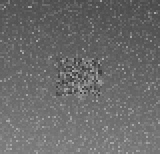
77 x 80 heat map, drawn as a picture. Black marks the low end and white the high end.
Average level on the scale: 40%. Slope: up to the bottom. Odd patch: rougher, in the centre. Stripes: none. Roughest part: centre.
